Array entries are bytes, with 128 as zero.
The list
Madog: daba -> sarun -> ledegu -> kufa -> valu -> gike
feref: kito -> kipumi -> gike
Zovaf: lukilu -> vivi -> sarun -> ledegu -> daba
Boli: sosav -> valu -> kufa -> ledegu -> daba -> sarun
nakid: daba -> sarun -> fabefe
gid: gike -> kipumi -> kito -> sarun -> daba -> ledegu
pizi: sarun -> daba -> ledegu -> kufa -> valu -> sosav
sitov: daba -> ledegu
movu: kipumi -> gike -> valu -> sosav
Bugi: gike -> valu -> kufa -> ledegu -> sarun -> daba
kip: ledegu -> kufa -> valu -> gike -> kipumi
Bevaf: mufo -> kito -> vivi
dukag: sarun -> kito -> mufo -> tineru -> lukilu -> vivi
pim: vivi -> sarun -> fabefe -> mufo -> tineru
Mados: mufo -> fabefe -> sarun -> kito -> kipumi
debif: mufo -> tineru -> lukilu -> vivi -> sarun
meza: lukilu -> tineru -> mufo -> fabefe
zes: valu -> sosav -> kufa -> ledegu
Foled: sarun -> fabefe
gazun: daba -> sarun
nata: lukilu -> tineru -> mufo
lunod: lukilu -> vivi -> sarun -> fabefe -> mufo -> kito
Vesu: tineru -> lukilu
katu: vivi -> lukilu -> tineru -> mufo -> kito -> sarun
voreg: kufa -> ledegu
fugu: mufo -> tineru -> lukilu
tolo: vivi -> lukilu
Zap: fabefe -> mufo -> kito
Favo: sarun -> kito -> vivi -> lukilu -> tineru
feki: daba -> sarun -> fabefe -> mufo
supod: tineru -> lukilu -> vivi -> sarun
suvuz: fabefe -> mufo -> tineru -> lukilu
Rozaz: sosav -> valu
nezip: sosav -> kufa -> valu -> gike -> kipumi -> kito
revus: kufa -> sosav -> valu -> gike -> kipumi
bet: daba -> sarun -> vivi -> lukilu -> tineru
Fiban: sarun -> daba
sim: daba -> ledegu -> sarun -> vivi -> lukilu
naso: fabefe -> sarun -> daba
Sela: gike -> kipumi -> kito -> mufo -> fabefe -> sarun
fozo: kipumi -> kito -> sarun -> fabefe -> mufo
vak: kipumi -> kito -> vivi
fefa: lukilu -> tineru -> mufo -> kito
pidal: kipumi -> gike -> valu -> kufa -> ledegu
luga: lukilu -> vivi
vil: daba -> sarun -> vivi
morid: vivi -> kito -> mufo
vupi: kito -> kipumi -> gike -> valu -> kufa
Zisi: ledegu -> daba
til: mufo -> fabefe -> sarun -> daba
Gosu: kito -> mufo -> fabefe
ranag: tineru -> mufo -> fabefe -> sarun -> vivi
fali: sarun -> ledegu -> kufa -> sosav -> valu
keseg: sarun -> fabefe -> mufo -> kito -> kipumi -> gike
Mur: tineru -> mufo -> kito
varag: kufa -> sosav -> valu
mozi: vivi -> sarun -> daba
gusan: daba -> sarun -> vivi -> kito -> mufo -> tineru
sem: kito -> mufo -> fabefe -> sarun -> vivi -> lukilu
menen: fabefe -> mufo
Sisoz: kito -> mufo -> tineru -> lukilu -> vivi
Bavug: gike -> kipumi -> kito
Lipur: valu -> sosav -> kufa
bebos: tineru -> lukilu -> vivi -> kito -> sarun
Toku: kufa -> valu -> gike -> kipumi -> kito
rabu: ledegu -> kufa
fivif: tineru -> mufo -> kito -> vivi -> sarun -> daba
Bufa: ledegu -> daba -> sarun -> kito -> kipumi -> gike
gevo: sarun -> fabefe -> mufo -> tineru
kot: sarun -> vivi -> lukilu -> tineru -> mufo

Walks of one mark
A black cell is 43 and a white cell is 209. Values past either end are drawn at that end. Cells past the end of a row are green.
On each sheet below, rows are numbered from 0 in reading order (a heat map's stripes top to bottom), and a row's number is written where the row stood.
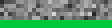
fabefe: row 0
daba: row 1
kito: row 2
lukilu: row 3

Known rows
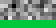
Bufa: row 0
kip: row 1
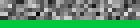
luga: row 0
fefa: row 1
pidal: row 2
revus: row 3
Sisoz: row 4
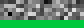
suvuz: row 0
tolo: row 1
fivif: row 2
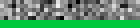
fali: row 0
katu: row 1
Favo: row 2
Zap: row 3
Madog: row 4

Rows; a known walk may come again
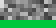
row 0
gazun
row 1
Mados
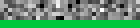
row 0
nakid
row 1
Bufa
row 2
Favo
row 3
ranag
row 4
revus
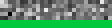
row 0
fefa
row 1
pim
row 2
Bevaf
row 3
gevo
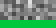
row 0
Foled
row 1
Fiban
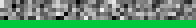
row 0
dukag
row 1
mozi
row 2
supod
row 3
kip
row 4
bet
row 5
morid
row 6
luga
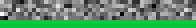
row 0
katu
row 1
feki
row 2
Madog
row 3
Zap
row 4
meza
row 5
feref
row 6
fugu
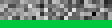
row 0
sitov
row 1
fali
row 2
fivif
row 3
nata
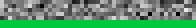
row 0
vil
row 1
vupi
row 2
tolo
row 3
menen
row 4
pidal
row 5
Vesu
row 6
suvuz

